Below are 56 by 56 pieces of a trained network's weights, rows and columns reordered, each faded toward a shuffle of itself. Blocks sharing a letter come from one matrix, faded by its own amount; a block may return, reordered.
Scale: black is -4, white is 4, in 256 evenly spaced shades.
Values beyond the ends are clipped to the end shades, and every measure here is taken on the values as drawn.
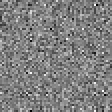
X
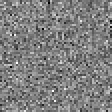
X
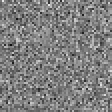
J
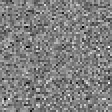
X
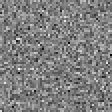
X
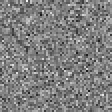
J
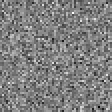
X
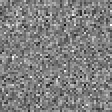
X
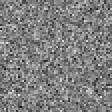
J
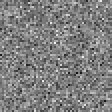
X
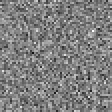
J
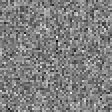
J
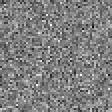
X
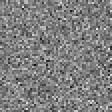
X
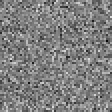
J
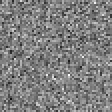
J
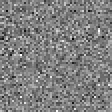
X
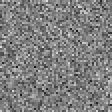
J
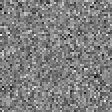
X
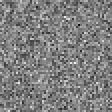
J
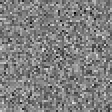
J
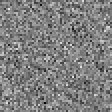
J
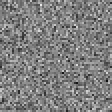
J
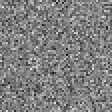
J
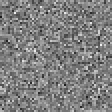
X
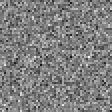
J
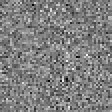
X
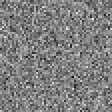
J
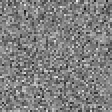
J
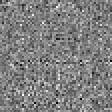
X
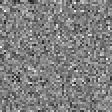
X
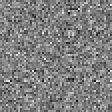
X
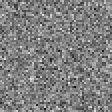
J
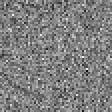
X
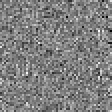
X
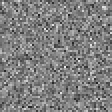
J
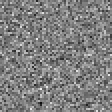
J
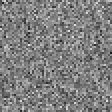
J
